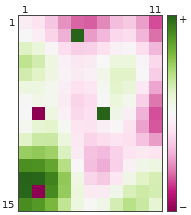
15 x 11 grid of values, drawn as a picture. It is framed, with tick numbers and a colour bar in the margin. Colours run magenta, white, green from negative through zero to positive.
Slope: up to the bottom left. Ninth with the highest average: bottom left. Lone odd cells: 4, 2 higher and 2 lower than their neighbours. Mirror symmetry: none.
